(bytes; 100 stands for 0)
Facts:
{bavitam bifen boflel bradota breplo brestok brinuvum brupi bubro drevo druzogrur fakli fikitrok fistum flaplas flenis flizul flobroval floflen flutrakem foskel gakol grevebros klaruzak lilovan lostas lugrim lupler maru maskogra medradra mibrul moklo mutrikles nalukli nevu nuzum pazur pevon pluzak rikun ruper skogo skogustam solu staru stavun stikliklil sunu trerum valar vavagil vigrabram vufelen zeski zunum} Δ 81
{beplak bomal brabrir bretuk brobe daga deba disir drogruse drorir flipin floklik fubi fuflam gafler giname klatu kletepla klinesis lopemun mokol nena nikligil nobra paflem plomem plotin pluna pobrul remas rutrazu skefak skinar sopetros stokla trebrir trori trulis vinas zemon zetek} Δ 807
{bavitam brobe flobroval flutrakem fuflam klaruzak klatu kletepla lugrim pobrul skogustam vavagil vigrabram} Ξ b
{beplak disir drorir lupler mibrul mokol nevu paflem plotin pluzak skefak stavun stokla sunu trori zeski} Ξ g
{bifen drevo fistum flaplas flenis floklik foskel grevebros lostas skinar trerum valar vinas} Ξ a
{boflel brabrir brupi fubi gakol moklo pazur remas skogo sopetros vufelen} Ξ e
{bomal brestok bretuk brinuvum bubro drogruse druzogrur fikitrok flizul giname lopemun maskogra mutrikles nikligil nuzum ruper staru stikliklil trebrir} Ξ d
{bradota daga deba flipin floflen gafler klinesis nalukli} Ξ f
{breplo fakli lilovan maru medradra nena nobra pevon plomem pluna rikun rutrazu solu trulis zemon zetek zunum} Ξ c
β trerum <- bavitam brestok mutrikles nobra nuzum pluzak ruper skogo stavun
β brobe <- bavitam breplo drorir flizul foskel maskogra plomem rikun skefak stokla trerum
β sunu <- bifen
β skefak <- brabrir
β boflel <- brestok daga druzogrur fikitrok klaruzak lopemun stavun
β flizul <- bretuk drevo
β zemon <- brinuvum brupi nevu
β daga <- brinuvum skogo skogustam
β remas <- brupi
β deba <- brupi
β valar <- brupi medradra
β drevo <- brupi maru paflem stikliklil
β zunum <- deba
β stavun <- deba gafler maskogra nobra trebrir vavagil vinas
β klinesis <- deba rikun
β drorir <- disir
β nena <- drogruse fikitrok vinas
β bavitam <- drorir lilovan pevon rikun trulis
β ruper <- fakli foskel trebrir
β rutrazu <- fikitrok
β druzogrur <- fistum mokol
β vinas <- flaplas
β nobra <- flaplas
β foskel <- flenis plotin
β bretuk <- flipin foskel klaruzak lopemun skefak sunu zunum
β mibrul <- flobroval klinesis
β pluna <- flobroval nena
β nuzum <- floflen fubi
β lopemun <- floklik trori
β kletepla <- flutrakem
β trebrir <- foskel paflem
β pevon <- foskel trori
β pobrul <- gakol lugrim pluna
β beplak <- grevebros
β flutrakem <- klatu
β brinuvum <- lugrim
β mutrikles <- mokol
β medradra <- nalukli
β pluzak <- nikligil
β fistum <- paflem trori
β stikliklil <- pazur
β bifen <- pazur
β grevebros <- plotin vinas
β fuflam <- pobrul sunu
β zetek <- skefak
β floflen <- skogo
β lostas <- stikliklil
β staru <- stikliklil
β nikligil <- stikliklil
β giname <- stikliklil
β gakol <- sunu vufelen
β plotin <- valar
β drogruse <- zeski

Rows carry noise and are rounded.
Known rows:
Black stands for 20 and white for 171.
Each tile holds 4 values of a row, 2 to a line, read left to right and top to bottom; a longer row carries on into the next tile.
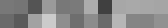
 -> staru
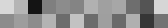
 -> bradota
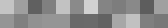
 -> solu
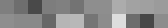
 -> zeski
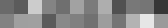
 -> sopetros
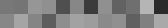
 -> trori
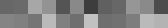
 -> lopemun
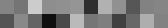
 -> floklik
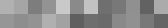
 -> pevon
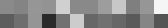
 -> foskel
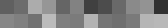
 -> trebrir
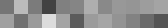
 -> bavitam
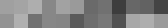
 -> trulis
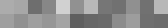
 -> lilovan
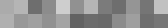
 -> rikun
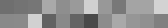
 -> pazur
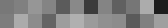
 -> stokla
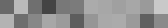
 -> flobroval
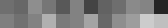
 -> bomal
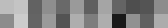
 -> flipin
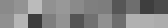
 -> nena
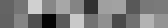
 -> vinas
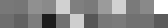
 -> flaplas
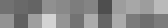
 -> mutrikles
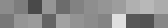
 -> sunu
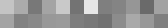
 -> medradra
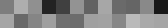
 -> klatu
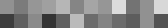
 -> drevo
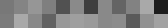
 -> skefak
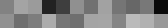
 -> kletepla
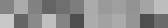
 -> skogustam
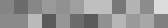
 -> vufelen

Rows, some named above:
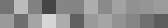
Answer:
bavitam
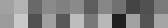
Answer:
gafler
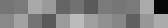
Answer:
plotin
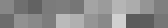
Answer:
mibrul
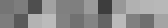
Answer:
stikliklil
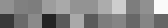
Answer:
bifen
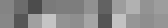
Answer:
bubro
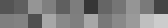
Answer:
drogruse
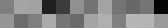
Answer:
kletepla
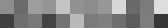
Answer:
trerum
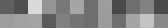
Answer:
fubi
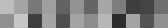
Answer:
daga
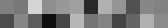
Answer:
floklik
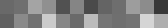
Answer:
bretuk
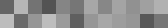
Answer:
vavagil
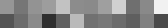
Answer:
fistum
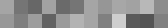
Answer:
nevu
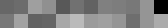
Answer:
beplak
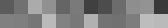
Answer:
trebrir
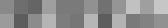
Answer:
brinuvum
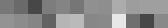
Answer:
zeski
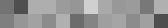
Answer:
boflel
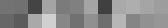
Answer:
staru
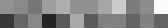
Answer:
bifen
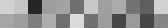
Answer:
nalukli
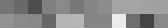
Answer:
zeski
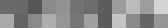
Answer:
fikitrok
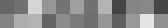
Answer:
brabrir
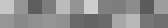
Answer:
solu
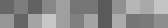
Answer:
maskogra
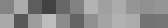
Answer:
vigrabram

